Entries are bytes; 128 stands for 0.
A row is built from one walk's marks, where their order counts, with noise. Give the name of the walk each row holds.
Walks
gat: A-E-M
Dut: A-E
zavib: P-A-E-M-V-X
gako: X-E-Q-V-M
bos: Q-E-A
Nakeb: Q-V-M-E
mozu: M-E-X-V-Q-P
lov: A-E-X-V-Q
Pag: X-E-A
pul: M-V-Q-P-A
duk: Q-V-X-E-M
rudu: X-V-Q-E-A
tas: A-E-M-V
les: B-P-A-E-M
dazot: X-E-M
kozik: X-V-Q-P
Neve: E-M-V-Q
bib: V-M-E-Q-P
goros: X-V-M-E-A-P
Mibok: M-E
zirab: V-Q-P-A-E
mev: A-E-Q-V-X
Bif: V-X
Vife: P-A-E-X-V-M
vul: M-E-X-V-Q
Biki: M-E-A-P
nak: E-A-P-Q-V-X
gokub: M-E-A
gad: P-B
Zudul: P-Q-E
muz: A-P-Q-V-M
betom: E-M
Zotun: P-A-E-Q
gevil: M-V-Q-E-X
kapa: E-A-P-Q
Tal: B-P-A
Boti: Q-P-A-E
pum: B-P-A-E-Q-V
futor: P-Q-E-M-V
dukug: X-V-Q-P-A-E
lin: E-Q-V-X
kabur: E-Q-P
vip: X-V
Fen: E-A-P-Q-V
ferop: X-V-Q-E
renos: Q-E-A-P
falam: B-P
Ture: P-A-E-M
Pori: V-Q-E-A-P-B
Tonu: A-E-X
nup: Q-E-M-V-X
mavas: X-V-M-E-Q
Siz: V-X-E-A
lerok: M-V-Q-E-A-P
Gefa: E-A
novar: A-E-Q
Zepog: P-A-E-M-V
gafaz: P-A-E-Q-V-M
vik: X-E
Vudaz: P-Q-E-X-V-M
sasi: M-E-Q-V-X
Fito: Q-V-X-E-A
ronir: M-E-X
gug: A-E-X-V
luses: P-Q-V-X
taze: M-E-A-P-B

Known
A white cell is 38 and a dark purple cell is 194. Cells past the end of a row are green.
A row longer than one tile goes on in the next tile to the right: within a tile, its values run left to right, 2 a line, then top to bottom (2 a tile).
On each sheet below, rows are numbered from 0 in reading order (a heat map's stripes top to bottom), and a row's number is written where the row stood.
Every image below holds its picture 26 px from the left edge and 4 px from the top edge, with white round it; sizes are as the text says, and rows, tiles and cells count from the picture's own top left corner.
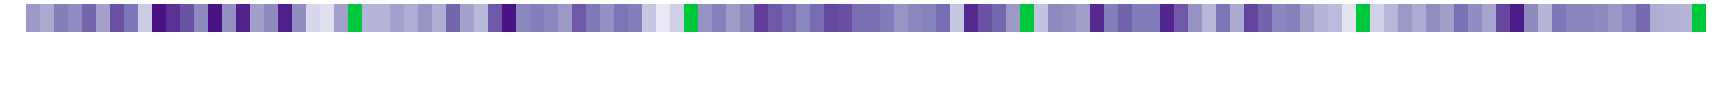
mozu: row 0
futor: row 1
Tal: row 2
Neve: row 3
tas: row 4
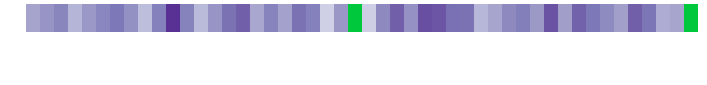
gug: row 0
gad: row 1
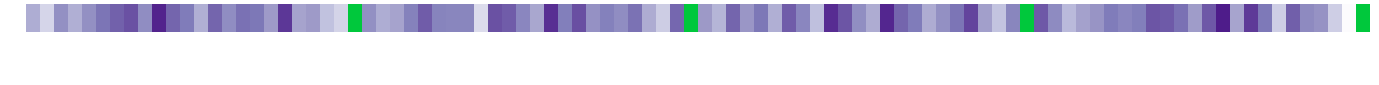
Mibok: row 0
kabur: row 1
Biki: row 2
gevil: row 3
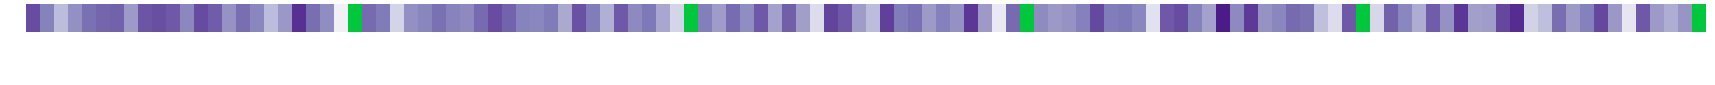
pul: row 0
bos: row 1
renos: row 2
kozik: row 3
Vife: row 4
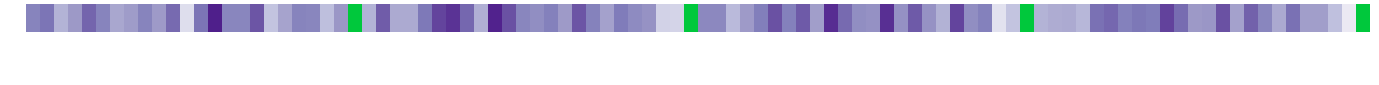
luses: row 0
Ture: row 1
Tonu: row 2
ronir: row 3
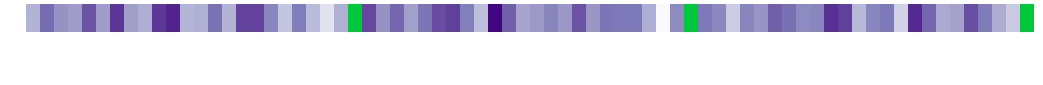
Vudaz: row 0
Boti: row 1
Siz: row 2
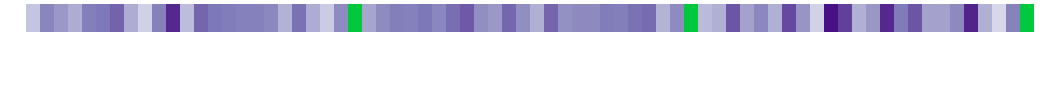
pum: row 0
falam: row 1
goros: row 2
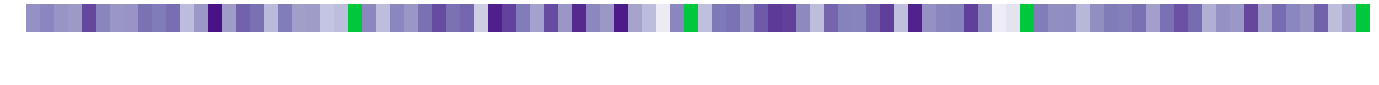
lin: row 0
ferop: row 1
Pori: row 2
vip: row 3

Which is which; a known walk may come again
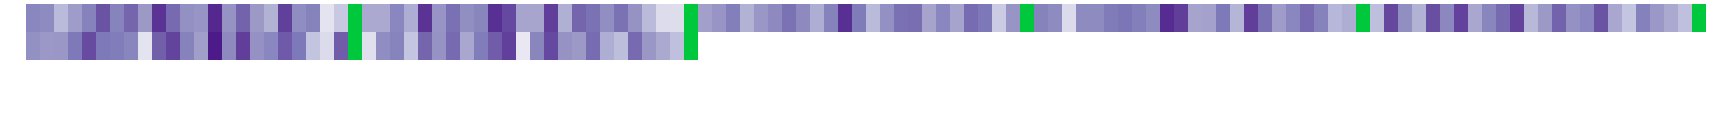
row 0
Tonu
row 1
nup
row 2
gug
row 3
Pag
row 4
gafaz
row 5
kozik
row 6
zavib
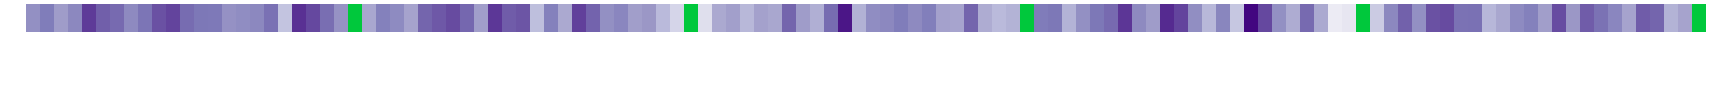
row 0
Tal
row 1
betom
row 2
Zepog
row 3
duk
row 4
gad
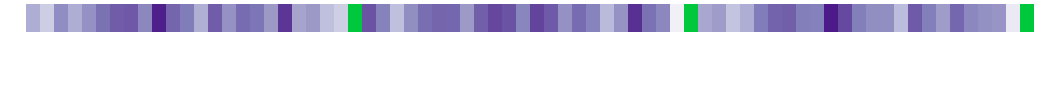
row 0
Mibok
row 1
pul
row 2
gokub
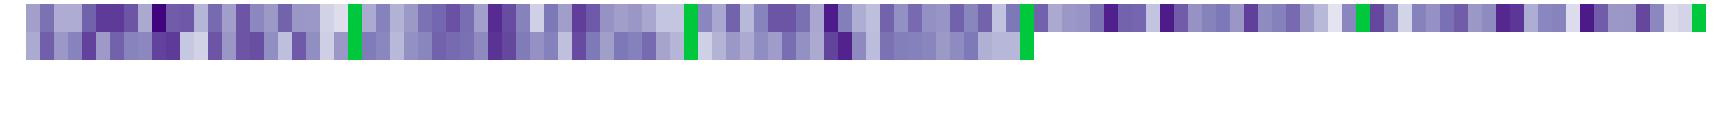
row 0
gat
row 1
dazot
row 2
Dut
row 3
Zudul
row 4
Fito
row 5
lov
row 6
Gefa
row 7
tas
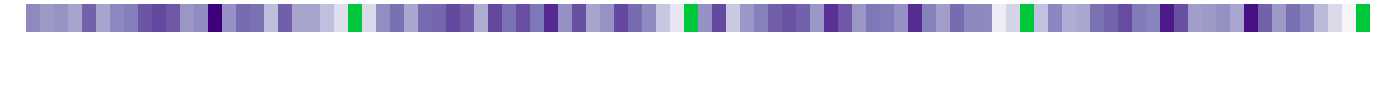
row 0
sasi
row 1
taze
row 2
Zotun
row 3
mavas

